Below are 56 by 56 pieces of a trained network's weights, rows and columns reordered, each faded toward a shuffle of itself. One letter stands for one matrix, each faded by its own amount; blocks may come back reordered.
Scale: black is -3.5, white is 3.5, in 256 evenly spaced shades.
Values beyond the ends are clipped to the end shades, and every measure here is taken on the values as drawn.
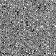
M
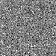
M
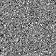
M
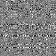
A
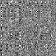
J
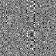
J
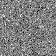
M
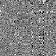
J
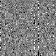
J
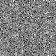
M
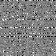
A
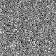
M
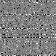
A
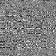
A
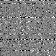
A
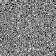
M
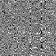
J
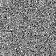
M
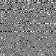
A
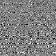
A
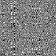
J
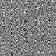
J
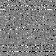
A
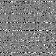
A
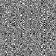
J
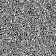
M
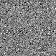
M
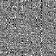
J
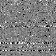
A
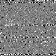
A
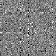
J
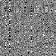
J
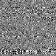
A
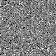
M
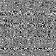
A
